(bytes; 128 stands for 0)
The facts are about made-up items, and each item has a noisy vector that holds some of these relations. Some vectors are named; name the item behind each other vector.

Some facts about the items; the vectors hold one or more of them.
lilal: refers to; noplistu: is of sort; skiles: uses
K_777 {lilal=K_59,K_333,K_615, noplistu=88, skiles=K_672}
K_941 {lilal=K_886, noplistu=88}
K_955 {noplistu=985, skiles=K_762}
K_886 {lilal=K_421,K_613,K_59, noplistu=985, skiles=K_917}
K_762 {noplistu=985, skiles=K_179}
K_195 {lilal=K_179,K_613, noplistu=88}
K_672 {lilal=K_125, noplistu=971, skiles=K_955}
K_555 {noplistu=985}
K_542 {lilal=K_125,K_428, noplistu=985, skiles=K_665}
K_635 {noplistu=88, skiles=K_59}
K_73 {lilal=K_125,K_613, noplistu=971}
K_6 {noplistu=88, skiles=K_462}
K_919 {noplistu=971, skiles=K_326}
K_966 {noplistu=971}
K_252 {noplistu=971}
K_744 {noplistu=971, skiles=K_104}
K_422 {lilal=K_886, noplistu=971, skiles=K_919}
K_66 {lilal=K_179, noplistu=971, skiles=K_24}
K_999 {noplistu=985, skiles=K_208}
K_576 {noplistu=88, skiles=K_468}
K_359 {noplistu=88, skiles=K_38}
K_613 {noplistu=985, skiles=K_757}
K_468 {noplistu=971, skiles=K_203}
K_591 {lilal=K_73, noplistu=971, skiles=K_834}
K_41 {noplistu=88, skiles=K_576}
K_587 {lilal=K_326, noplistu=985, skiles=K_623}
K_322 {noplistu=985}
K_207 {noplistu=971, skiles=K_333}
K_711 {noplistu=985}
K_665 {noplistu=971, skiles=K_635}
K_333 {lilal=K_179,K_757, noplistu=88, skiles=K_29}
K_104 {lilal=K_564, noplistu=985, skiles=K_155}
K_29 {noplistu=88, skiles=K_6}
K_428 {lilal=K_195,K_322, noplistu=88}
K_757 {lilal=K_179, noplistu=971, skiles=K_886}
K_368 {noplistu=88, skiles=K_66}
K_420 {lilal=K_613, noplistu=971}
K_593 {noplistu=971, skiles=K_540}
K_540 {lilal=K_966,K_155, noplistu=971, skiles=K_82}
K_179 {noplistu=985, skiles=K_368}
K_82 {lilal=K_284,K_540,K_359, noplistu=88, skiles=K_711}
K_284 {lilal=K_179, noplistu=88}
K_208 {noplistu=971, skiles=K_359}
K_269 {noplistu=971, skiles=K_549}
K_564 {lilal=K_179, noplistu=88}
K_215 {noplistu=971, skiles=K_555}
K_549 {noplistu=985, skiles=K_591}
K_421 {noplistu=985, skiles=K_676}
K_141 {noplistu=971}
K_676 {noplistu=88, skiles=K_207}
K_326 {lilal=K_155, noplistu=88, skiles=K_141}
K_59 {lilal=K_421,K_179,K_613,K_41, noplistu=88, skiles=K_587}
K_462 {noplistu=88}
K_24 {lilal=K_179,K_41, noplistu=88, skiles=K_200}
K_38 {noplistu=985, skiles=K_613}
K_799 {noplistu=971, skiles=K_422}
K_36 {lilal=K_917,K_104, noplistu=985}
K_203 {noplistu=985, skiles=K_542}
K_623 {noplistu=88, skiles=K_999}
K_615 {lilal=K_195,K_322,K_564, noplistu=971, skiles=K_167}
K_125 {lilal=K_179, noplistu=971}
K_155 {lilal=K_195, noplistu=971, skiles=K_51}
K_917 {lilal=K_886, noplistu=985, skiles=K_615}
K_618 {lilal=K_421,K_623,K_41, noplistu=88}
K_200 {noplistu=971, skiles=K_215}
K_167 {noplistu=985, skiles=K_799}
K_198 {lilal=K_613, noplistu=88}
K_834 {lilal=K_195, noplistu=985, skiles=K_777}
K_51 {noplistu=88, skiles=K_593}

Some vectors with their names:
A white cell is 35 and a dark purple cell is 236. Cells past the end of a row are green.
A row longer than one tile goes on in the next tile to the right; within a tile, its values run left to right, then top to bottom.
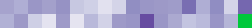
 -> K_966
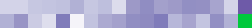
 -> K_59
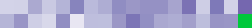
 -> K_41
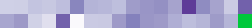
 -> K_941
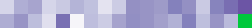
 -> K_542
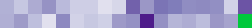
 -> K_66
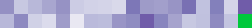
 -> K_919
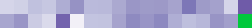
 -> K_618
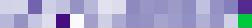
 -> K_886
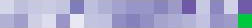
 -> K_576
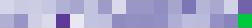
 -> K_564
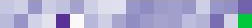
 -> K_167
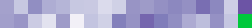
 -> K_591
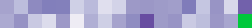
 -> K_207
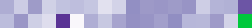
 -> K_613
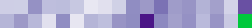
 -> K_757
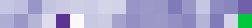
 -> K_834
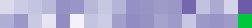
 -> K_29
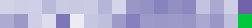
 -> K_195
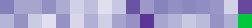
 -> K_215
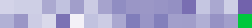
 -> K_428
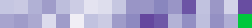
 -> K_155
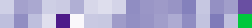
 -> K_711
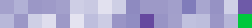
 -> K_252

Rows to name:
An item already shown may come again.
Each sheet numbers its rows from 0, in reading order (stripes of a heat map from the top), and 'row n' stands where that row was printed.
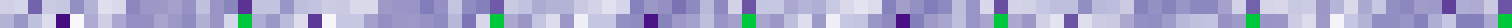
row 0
K_886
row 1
K_834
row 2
K_125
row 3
K_125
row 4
K_24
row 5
K_326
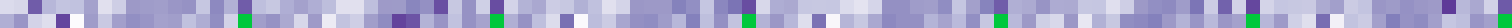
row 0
K_421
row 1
K_155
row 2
K_542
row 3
K_587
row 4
K_468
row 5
K_51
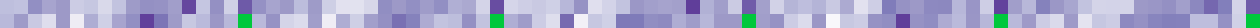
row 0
K_744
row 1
K_208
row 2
K_82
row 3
K_73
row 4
K_269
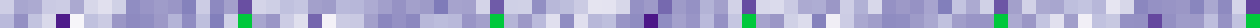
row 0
K_711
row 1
K_618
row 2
K_757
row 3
K_333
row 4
K_420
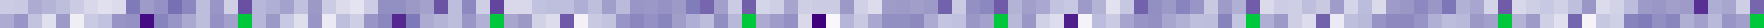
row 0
K_125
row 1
K_593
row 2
K_777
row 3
K_104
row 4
K_555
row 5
K_284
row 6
K_82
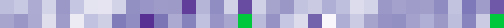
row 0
K_540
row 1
K_203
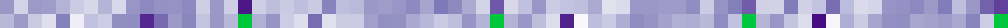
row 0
K_615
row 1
K_368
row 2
K_36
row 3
K_917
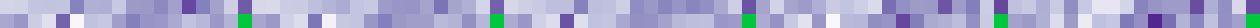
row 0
K_941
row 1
K_198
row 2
K_24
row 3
K_422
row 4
K_540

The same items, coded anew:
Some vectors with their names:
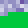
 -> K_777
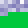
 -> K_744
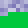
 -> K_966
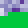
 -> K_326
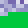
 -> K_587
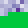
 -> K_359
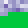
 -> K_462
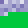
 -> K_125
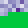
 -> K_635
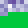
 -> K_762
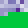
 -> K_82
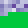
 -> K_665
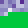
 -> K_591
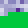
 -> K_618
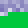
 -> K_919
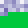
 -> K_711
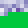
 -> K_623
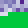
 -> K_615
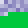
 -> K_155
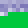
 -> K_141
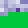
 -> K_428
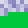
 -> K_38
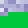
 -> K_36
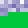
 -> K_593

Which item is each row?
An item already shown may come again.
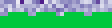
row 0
K_834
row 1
K_104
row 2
K_540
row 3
K_421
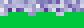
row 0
K_59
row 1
K_368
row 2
K_757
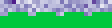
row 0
K_104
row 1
K_917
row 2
K_155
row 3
K_542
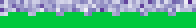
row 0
K_757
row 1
K_208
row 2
K_941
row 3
K_24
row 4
K_421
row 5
K_542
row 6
K_834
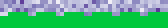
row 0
K_615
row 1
K_207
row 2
K_917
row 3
K_203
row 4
K_195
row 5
K_428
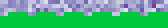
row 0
K_420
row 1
K_195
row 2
K_66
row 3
K_125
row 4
K_208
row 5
K_468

